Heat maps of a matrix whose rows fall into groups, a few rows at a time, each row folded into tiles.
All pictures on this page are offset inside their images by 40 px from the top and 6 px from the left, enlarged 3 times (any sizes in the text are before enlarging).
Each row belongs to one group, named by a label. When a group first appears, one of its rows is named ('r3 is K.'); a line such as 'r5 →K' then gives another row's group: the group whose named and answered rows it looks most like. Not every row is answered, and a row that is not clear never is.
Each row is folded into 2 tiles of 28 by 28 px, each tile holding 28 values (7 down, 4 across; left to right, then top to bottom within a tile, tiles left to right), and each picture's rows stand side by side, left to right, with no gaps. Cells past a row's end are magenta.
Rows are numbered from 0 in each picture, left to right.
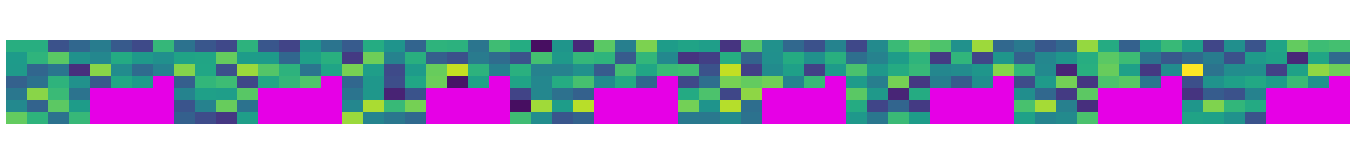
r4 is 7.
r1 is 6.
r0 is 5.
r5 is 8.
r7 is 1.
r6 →6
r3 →1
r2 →1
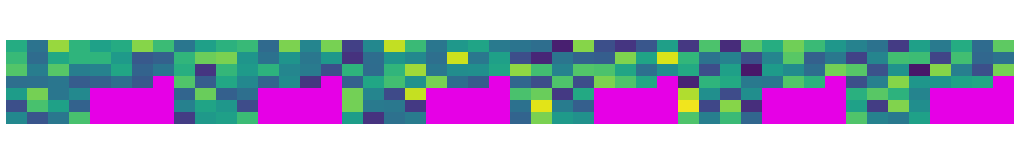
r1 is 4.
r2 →8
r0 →4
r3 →6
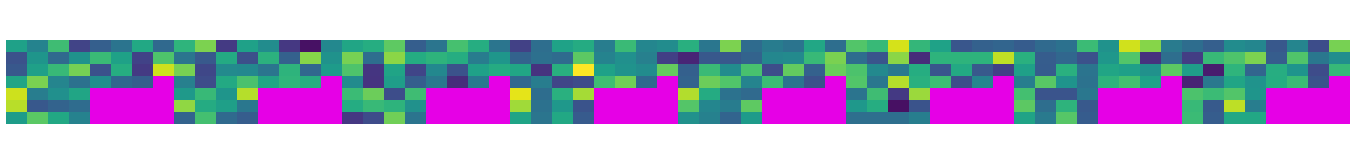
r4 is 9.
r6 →8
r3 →8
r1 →7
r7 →5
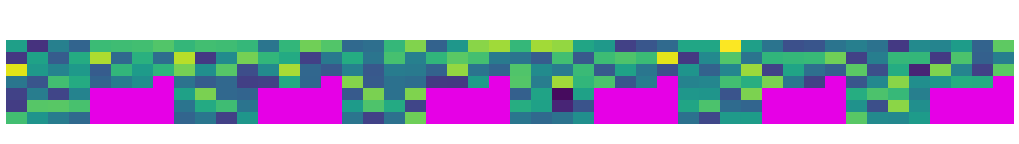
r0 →1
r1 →4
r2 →4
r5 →5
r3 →7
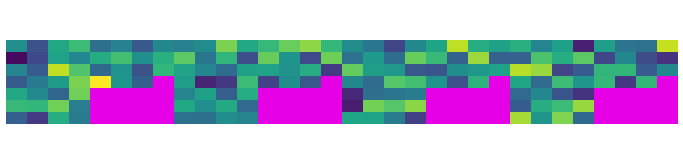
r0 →7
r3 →1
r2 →1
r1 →4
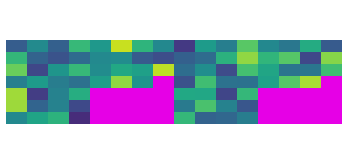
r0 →8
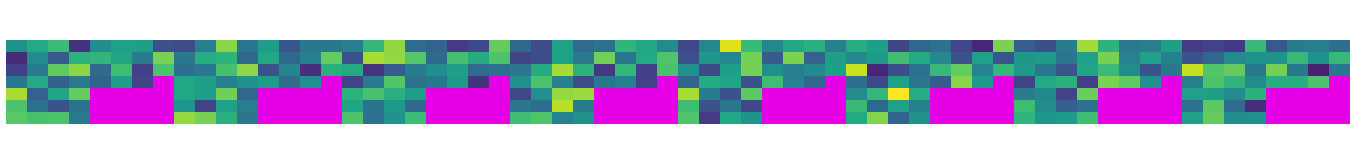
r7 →6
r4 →8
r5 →5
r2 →5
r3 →9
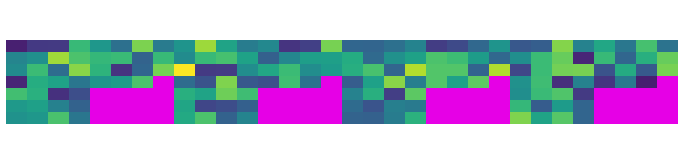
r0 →6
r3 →9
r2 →6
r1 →5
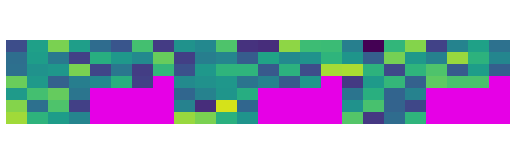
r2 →6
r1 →9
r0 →9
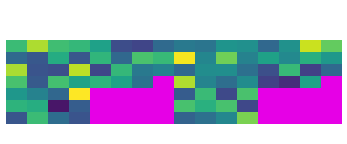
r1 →4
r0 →7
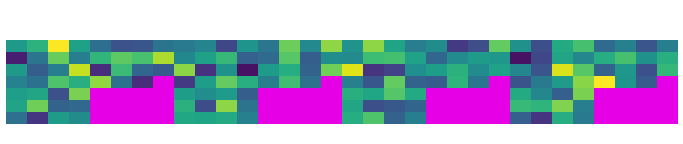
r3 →7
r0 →7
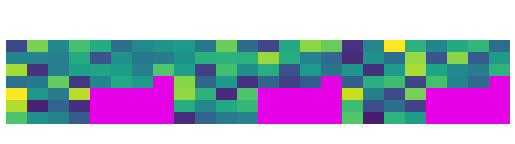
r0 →8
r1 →4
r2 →8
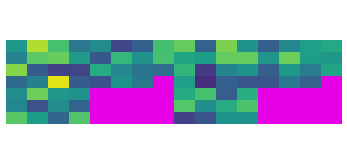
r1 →4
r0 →5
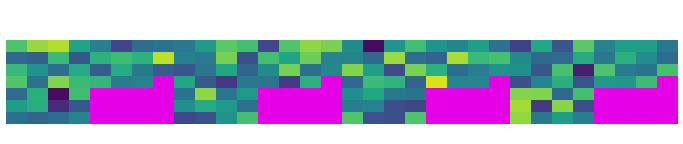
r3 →8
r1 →4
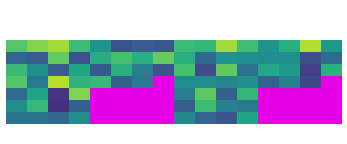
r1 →4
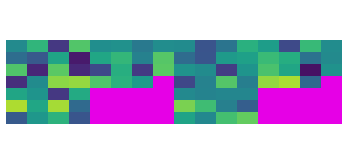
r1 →6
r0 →7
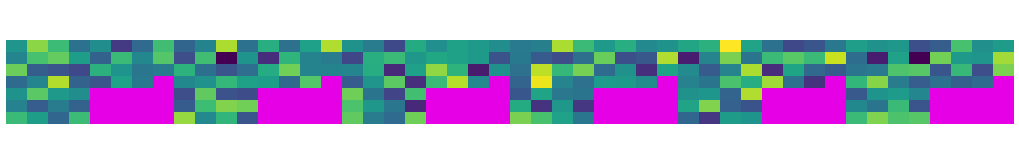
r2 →6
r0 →5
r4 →7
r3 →9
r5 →9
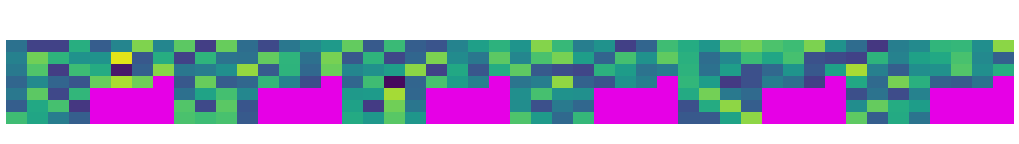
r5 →1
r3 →5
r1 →9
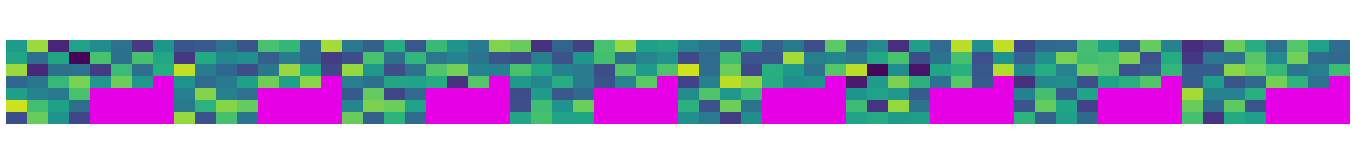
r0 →7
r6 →6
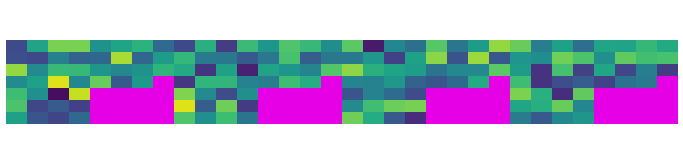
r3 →4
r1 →8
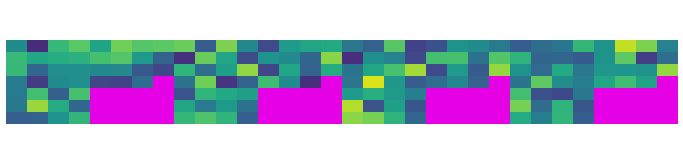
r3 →8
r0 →4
